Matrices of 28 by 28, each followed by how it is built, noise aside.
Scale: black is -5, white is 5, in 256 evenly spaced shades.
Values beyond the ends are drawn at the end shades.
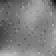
smooth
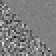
lower triangular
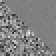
lower triangular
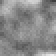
smooth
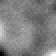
smooth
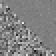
lower triangular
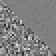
lower triangular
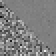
lower triangular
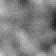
smooth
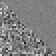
lower triangular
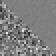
lower triangular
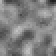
smooth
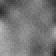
smooth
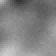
smooth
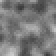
smooth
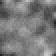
smooth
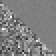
lower triangular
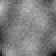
smooth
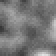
smooth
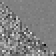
lower triangular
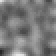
smooth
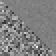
lower triangular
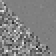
lower triangular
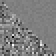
lower triangular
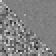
lower triangular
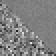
lower triangular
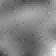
smooth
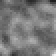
smooth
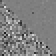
lower triangular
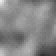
smooth
